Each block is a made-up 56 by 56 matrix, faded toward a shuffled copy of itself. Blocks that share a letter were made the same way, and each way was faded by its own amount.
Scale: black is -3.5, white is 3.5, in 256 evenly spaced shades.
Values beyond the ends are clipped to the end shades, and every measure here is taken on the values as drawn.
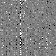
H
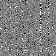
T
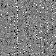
T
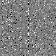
T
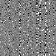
H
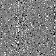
T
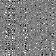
H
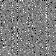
T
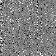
T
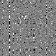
H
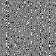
H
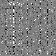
H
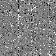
T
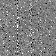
T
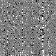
H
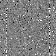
T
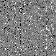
T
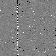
H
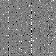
H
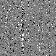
T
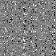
H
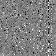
T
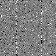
T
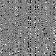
H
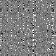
H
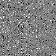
T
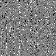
T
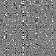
H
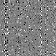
H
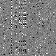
H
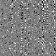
H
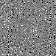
T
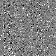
T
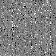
T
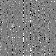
H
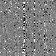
H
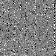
T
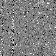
T
